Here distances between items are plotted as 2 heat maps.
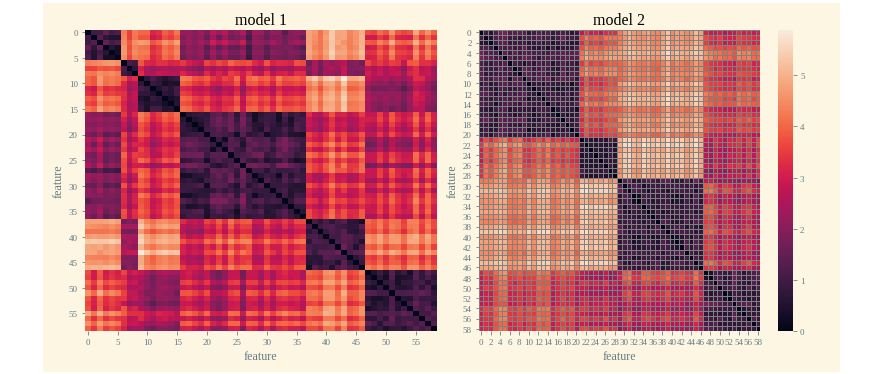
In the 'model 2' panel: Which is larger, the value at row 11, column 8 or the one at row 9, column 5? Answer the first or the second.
the second
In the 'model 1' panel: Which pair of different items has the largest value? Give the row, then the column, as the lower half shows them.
43, 9
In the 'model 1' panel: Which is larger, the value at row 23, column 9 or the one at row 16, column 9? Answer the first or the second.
the second
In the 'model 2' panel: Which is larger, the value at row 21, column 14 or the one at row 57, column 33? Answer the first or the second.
the first
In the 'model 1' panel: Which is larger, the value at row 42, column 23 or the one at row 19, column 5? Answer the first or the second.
the first
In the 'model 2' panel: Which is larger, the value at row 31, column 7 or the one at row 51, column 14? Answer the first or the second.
the first
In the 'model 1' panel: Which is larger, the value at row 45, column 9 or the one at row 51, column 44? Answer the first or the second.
the first
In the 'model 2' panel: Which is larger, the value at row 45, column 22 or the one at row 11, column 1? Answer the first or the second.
the first
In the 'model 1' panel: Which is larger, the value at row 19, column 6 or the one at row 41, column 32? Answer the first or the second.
the second
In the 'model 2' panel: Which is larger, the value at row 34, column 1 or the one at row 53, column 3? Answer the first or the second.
the first
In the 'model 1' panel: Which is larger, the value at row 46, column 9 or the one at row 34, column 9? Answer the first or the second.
the first
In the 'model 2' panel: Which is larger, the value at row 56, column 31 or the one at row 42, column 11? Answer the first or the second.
the second
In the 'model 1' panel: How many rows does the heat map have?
59
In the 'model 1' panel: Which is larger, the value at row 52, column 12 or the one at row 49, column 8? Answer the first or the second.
the second
